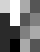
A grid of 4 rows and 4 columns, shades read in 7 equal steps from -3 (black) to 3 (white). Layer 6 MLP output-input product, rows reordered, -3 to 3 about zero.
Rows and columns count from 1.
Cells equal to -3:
1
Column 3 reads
1 -1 0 1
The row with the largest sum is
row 1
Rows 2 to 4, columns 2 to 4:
3 -1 0 | -2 0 1 | -3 1 -1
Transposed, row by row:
2 -2 -2 -2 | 3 3 -2 -3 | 1 -1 0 1 | -1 0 1 -1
